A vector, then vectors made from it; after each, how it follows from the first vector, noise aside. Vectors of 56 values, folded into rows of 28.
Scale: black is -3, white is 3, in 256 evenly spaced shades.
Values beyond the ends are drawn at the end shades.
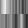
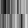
negated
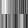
copied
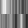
copied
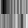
negated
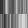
reversed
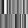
sign-scrambled
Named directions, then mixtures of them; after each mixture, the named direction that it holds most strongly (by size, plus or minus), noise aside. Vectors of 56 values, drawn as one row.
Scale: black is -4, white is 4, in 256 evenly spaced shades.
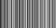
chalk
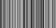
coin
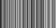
coin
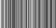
chalk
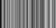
coin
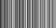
chalk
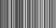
chalk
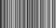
chalk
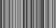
coin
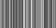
coin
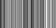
coin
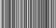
chalk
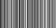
chalk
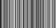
coin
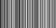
chalk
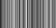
chalk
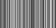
coin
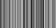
coin
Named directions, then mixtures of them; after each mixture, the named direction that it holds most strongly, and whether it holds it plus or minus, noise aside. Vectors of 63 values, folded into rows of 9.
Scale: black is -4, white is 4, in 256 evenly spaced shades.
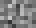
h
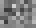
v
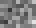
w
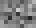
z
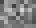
v, minus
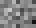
w, minus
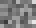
w, plus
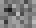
v, plus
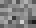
w, minus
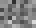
h, minus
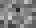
z, minus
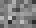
h, plus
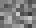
z, minus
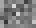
v, plus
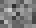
v, minus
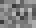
w, plus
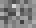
v, plus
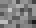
w, minus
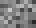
w, minus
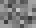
z, plus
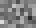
w, minus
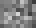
z, minus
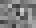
w, plus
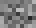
z, plus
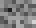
w, plus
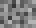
w, plus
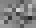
z, plus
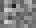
v, minus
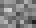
w, minus
